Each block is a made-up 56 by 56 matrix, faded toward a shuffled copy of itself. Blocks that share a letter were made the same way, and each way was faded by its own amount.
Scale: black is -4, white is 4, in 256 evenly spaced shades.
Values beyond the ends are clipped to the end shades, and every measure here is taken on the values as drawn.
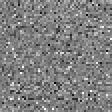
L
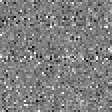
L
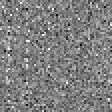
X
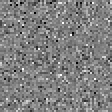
L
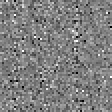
X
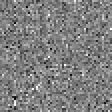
X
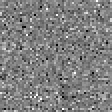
L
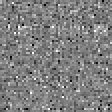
L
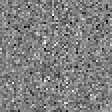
X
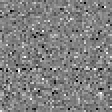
L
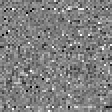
L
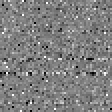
L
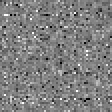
L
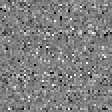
L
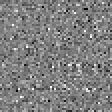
L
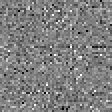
L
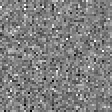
X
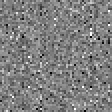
X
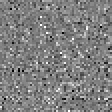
L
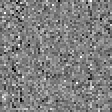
X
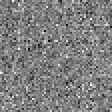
X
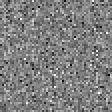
X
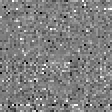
L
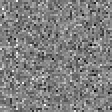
X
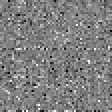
L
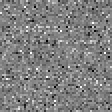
L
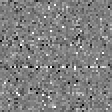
L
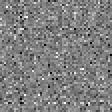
L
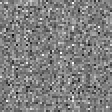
X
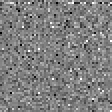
L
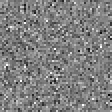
X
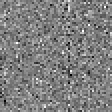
X
